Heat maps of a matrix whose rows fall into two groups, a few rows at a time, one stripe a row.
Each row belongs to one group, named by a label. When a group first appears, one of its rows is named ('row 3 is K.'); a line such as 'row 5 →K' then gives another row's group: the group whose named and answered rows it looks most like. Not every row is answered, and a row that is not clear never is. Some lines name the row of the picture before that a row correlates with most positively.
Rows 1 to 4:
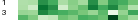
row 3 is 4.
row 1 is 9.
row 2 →9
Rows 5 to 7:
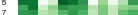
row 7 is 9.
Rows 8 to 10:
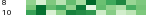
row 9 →4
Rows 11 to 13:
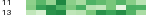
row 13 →9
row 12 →4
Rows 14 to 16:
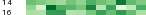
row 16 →9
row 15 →4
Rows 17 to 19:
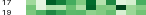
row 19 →4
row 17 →4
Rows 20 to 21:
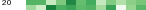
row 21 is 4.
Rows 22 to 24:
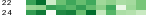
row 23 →4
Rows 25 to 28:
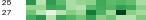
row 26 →9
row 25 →9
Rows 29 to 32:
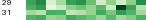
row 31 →9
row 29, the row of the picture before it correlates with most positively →28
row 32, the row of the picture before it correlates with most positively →28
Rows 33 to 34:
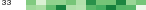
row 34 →9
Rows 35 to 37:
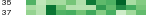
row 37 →4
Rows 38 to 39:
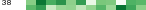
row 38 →4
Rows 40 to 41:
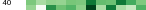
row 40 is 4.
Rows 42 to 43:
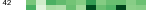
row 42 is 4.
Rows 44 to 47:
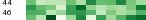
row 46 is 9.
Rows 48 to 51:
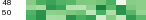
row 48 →4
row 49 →9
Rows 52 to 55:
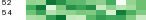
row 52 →4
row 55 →9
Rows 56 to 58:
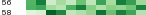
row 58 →9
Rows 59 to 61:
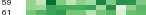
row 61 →4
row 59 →9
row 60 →4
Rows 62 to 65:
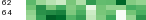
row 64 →4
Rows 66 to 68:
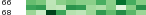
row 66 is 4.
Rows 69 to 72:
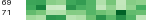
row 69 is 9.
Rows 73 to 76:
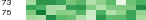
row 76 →9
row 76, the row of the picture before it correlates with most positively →72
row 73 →4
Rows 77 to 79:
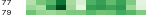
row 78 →9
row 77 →9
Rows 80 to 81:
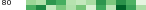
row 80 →9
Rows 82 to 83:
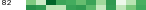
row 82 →4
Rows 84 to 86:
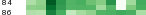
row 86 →9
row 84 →4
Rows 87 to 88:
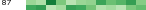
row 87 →9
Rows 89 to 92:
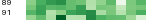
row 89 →4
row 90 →4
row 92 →9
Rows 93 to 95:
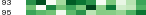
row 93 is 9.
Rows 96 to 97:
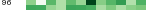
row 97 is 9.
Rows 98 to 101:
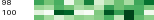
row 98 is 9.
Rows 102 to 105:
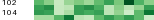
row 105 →9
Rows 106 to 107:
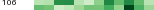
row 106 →9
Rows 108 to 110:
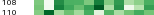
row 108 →4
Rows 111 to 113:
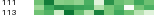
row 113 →9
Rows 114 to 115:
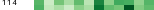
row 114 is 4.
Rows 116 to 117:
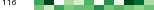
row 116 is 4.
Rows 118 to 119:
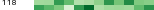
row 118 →9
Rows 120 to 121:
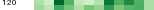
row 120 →9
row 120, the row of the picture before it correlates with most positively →118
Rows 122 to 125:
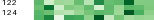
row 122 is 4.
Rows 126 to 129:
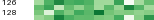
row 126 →4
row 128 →4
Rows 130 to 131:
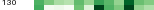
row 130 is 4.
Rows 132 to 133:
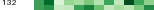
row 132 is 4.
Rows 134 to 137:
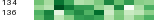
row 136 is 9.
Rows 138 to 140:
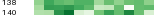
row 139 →4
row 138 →4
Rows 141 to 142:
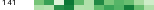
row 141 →9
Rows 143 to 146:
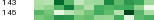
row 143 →9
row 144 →9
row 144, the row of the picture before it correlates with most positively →142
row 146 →4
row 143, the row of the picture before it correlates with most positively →142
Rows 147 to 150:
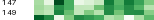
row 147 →9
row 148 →9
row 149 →9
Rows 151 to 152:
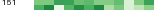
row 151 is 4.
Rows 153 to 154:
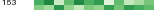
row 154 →9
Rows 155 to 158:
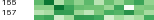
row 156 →4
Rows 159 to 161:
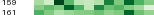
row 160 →9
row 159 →9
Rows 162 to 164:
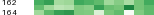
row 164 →4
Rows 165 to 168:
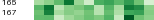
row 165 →9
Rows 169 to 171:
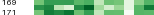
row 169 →4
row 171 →4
